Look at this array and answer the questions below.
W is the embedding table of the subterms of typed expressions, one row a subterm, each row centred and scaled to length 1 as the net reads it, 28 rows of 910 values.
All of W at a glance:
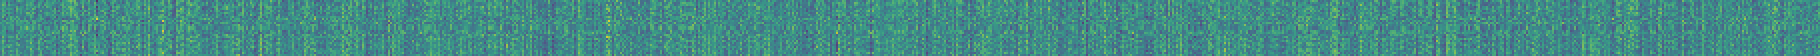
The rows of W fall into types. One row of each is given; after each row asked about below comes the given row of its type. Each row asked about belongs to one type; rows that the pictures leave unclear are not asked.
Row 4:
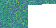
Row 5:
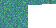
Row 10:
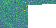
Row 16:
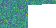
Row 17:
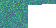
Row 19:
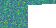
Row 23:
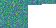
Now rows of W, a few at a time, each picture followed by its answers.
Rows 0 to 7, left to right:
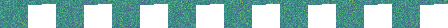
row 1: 23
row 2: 23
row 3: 17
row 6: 4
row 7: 23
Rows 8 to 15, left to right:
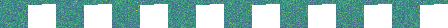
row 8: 5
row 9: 19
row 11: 4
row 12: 10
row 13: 10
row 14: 10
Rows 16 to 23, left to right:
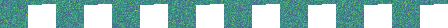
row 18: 5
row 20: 23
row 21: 17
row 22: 19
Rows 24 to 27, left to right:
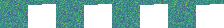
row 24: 17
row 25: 5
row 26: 5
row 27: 19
